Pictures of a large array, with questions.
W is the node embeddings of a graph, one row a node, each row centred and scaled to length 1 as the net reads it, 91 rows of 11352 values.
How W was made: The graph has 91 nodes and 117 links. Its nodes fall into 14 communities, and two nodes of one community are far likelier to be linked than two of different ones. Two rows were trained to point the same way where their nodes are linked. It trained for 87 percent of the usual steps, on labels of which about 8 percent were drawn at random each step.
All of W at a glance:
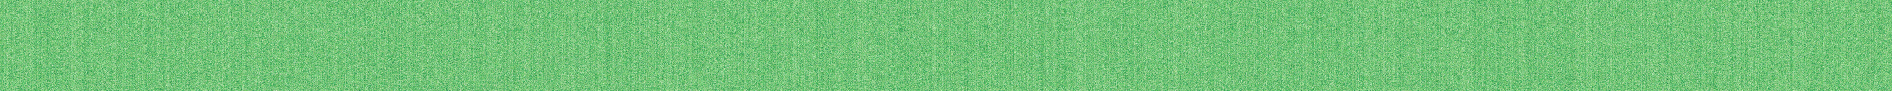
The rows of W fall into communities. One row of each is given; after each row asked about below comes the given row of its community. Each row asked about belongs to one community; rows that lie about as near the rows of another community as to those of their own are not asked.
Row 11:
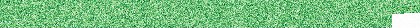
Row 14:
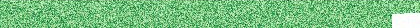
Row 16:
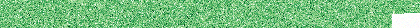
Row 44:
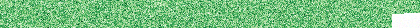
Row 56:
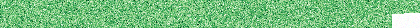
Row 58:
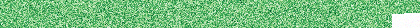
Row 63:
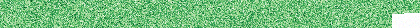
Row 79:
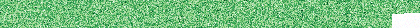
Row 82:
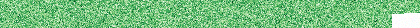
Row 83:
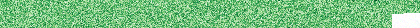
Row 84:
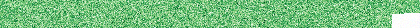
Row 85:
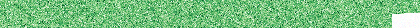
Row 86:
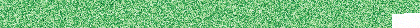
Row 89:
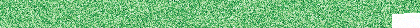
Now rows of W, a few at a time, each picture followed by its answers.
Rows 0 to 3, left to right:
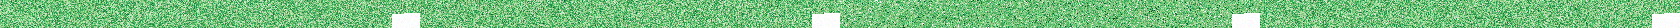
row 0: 16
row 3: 63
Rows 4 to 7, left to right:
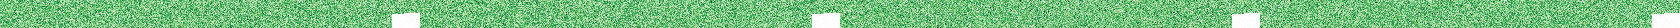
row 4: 58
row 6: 58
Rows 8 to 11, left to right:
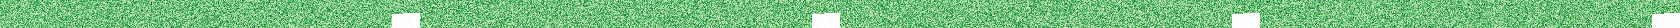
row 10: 83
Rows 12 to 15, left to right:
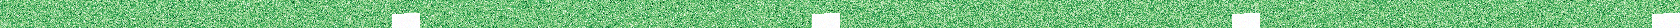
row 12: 89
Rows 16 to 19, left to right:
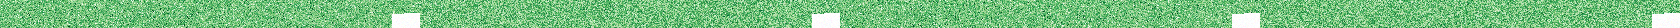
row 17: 56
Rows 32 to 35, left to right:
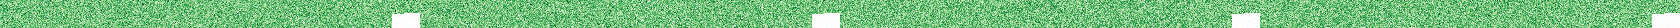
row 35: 86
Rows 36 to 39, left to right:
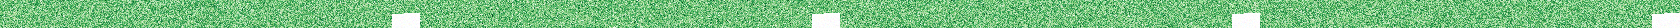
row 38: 14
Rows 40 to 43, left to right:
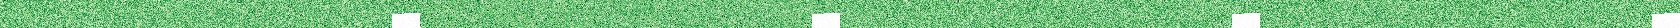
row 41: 83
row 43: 84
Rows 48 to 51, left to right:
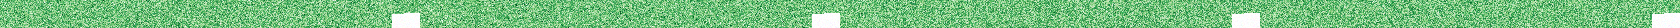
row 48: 83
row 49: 16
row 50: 79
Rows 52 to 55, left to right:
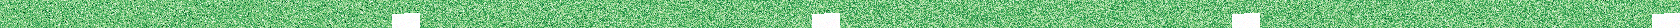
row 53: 84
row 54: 89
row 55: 11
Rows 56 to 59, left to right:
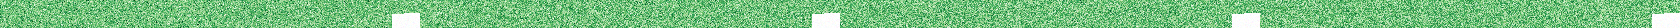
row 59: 85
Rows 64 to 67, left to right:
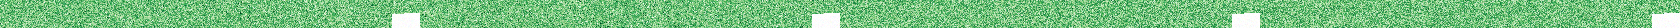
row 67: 85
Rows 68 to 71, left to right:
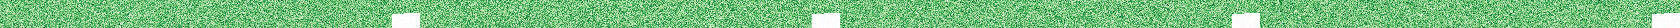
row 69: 14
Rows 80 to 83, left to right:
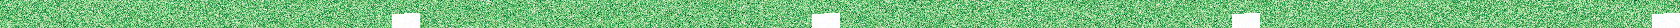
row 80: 84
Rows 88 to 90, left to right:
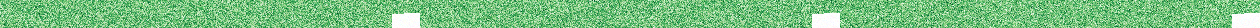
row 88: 16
